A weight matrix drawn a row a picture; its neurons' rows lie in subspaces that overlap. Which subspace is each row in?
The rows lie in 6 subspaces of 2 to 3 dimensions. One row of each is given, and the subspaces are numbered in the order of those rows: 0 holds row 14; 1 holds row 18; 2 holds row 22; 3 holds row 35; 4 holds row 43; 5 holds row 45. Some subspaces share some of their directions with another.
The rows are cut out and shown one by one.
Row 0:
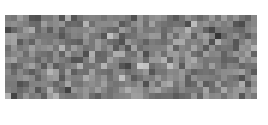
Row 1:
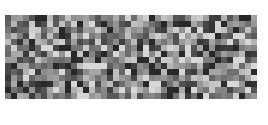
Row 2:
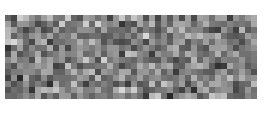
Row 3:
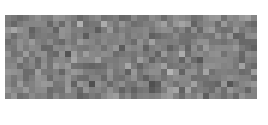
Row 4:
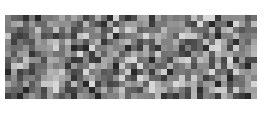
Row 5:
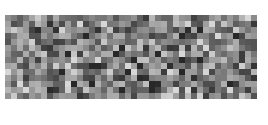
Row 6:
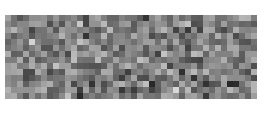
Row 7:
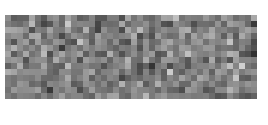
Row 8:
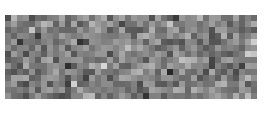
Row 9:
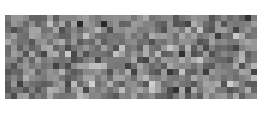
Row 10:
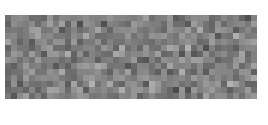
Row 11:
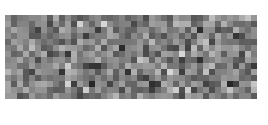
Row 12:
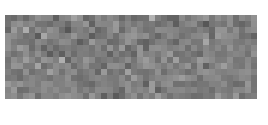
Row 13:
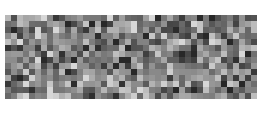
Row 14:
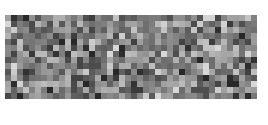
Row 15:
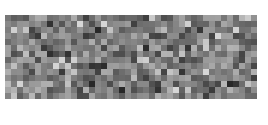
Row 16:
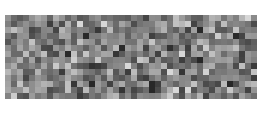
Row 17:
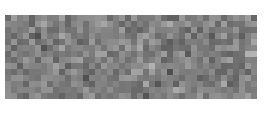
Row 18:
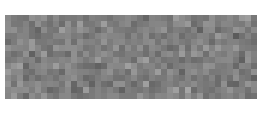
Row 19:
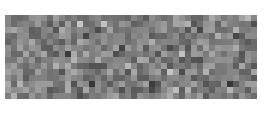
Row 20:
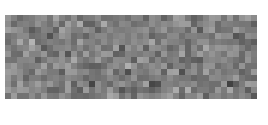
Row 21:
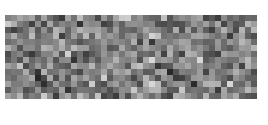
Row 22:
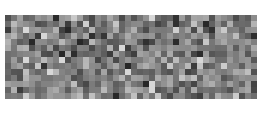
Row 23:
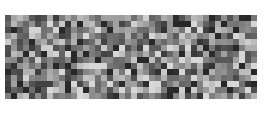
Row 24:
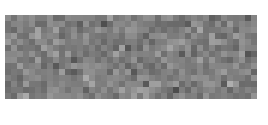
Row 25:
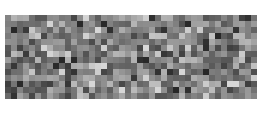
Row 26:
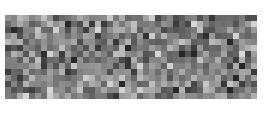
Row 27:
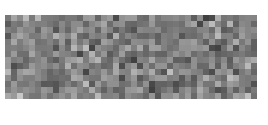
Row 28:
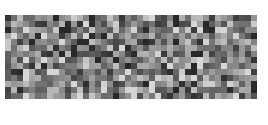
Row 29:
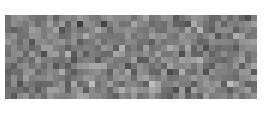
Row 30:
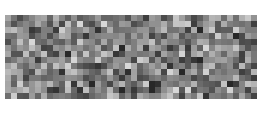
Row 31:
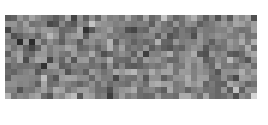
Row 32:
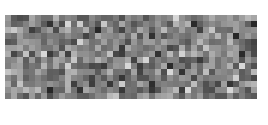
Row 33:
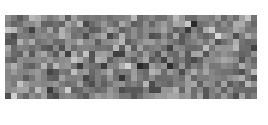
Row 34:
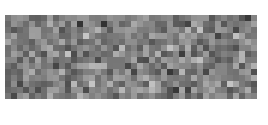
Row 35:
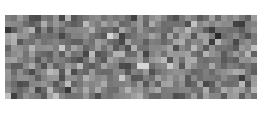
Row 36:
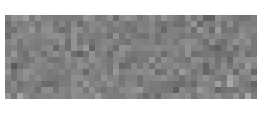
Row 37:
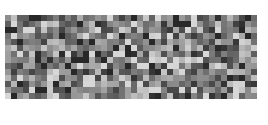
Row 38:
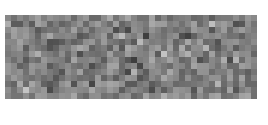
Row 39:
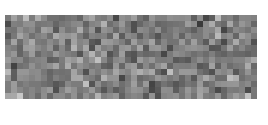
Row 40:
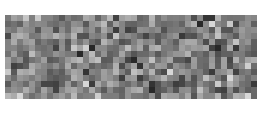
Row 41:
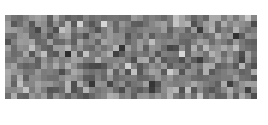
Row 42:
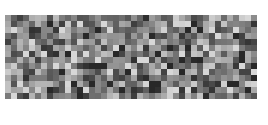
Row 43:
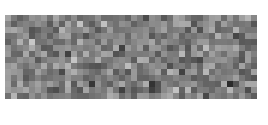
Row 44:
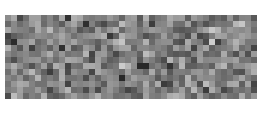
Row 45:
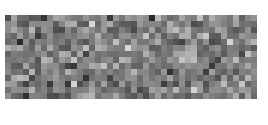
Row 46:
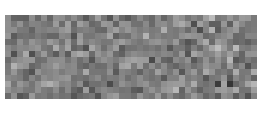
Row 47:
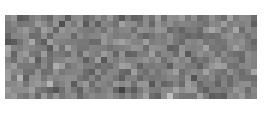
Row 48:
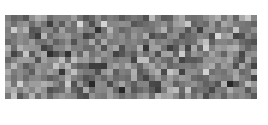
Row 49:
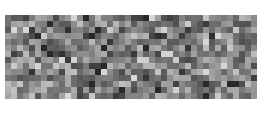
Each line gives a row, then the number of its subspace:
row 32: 5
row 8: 5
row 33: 3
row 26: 5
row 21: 1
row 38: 0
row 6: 2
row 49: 2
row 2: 3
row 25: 2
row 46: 0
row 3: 1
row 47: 3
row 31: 4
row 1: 5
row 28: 2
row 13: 5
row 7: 5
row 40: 0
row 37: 3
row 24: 5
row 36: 0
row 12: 2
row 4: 0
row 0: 3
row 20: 4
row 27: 0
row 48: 2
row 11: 3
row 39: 0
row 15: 2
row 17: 5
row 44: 3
